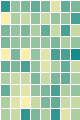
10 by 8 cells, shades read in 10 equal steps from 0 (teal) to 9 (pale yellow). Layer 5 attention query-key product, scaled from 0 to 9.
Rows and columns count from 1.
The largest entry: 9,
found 4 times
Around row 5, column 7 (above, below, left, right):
6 3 2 0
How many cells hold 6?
11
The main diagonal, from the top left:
1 6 4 5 8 6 3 5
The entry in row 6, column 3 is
2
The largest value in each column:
9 8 9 7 8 8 8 7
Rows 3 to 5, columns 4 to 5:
6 3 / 5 5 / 5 8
